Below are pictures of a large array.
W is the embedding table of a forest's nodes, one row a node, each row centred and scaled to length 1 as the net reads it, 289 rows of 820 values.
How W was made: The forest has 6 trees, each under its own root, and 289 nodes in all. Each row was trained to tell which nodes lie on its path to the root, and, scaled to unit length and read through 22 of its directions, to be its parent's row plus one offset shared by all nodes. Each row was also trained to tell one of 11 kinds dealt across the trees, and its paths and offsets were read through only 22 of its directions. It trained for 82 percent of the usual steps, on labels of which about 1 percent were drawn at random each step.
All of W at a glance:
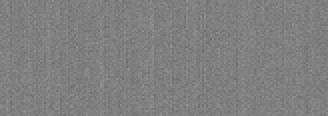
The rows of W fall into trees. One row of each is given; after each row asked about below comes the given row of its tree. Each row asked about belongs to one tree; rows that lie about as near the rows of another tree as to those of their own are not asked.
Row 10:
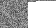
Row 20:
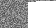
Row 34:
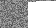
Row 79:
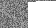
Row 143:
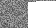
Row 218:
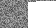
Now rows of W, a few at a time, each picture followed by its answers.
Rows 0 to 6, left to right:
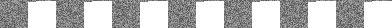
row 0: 79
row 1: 34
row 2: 34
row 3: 20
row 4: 20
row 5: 34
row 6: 218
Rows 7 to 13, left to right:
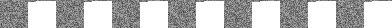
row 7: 34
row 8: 218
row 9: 79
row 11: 20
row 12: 10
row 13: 218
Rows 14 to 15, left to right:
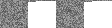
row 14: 34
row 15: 10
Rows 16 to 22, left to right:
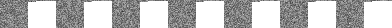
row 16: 10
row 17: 218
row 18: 218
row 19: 79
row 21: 79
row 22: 20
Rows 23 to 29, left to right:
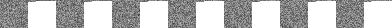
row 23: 34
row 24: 218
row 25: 34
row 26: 79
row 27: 10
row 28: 10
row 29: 218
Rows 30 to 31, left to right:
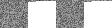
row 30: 20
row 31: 79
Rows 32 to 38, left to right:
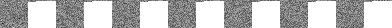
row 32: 34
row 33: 10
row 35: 79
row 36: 79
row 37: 79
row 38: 20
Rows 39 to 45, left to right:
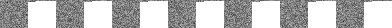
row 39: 218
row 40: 20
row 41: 218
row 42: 10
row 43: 20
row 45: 143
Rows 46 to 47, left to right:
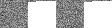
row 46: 10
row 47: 34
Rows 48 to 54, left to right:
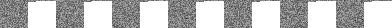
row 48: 34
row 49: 20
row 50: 10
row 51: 34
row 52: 218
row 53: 20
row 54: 218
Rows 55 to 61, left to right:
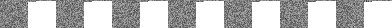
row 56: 218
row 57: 79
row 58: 79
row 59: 218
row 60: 10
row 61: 10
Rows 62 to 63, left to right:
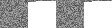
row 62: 218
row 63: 218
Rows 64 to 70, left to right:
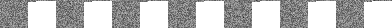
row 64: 218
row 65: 34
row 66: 20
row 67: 10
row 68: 218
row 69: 20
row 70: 20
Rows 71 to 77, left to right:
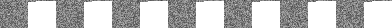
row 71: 218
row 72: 143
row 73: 218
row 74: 10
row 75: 10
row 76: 218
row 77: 34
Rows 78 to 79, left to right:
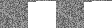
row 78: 79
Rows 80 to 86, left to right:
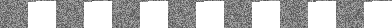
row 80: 79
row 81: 10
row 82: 79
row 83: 10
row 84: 20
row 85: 20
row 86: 34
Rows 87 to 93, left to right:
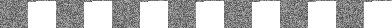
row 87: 20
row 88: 34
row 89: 10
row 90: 20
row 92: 79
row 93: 10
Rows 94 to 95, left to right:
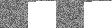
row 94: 20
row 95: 34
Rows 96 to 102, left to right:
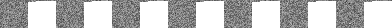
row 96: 20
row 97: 79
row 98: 79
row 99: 79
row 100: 34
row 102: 218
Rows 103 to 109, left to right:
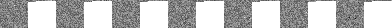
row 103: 10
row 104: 143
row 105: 218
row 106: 34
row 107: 20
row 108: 218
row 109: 34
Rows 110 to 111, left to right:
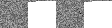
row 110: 34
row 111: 143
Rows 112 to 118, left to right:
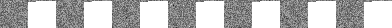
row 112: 10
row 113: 218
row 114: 20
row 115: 218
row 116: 20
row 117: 10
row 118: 20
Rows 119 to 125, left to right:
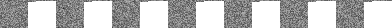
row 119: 79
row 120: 10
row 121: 10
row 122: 218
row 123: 218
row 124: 10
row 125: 79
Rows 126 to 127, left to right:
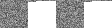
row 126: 218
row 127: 143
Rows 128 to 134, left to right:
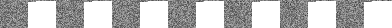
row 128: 79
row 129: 218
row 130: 79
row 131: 79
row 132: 34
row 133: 20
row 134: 10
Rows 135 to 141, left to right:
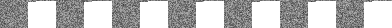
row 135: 218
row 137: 79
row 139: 10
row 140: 34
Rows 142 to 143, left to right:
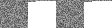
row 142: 79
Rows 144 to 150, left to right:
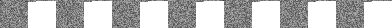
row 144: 10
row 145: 20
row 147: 79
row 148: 143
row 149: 218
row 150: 218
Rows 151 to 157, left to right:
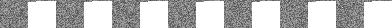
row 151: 10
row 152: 10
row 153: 34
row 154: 10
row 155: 218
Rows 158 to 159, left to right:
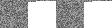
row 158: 34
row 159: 143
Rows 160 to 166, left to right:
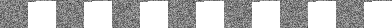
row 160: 79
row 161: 10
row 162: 218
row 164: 34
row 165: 218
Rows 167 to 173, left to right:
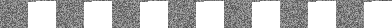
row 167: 79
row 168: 10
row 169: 34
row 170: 20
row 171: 10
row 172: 34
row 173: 218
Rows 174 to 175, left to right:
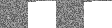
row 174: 20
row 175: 218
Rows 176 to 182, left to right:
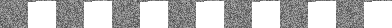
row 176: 10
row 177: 10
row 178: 218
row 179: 10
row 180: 34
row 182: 20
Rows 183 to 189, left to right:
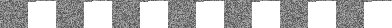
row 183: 34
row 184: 79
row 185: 34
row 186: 20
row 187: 10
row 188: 34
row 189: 10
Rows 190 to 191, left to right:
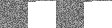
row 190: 34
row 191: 79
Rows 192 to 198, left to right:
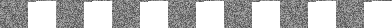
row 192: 218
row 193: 34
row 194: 34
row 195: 34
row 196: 218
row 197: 218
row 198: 79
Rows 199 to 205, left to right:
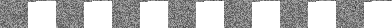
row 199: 34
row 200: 143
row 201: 79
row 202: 34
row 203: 79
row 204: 143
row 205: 79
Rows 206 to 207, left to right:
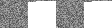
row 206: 10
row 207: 10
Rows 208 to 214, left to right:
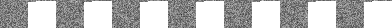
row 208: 79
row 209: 34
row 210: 79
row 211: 20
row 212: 79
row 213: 20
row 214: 79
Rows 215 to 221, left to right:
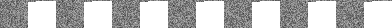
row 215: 20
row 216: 20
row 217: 218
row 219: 79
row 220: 79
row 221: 34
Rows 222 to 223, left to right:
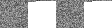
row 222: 218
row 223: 34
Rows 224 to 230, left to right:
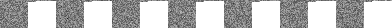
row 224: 79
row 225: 218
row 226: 218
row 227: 20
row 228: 218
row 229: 20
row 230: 10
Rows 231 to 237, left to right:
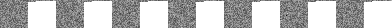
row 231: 20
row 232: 218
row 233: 20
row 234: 79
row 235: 10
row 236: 34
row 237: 10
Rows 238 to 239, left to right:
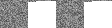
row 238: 79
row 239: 79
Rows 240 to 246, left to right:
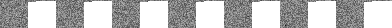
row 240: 218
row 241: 218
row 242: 20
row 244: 218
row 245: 79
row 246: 10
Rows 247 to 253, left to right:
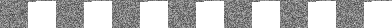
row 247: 34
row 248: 218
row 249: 10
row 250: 218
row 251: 143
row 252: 218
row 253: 218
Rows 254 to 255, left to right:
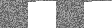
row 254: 79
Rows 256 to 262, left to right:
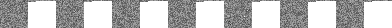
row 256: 79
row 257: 20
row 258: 10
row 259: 10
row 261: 79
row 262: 10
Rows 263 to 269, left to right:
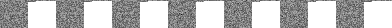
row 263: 218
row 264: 10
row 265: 143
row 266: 20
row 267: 10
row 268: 218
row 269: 218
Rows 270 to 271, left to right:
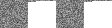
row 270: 20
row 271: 143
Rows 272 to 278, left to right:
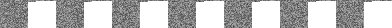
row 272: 34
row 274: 20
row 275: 34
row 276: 34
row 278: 10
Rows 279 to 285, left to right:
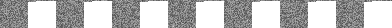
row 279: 10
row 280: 79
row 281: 10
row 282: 34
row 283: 10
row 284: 79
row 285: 79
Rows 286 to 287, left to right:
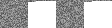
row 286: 79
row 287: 218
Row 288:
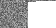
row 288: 10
